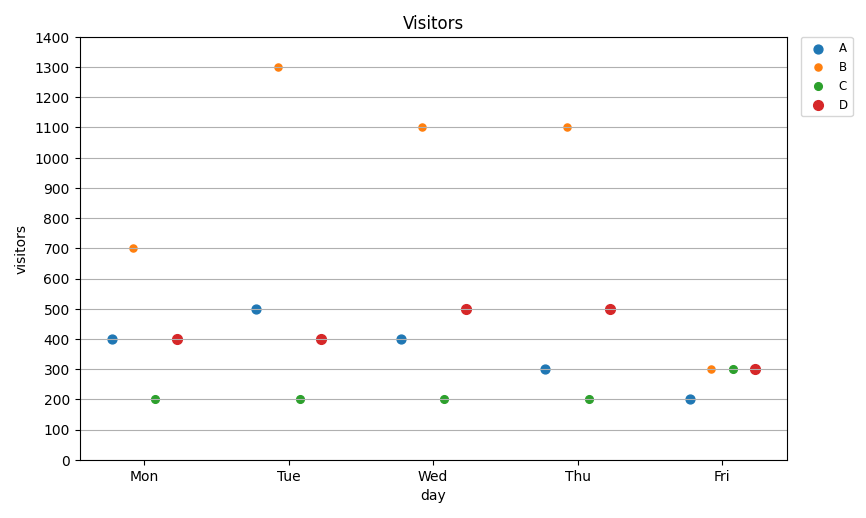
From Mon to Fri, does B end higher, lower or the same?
lower
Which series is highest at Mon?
B
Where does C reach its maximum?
Fri
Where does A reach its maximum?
Tue
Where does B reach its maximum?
Tue
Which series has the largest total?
B
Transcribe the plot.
Title: Visitors
x-axis: day, ticks Mon Tue Wed Thu Fri
y-axis: visitors, ticks 0 100 200 300 400 500 600 700 800 900 1000 1100 1200 1300 1400
Legend: A, B, C, D
Values:
A: 400 500 400 300 200
B: 700 1300 1100 1100 300
C: 200 200 200 200 300
D: 400 400 500 500 300
